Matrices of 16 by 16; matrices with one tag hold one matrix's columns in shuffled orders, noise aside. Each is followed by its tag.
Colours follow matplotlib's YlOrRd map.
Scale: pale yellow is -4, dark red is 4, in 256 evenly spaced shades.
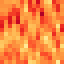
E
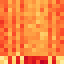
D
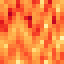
E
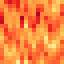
E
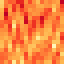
E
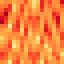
E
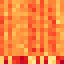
D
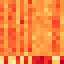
D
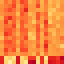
D
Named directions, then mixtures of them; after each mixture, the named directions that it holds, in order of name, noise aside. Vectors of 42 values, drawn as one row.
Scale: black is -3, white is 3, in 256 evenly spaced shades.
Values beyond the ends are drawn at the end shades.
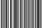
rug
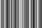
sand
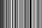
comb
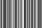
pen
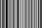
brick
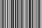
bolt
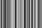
pen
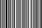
bolt, brick, pen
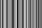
bolt, brick, pen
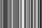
brick, pen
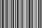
bolt, brick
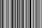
bolt, comb, pen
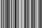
pen, sand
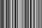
comb, sand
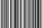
rug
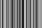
pen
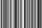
pen, rug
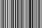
bolt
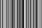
pen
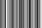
bolt, brick, sand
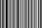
brick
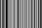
brick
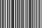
bolt, rug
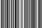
bolt, pen, sand
